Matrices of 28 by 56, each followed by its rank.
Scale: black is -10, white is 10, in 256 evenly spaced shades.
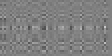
two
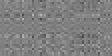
three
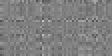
three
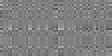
two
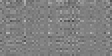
three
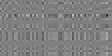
two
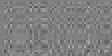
three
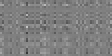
two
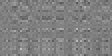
three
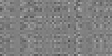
three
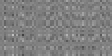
two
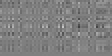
two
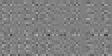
three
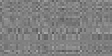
three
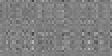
three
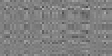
three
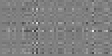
two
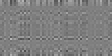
two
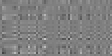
two
